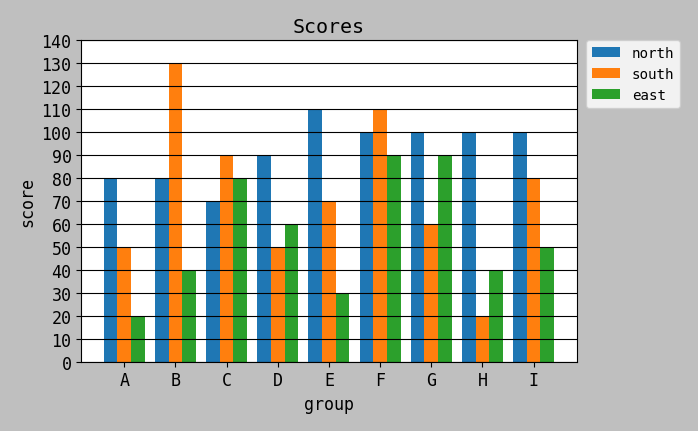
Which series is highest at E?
north
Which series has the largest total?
north
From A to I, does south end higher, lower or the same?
higher
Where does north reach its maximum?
E
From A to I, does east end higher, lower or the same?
higher
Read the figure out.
Title: Scores
x-axis: group, ticks A B C D E F G H I
y-axis: score, ticks 0 10 20 30 40 50 60 70 80 90 100 110 120 130 140
Legend: north, south, east
Values:
north: 80 80 70 90 110 100 100 100 100
south: 50 130 90 50 70 110 60 20 80
east: 20 40 80 60 30 90 90 40 50
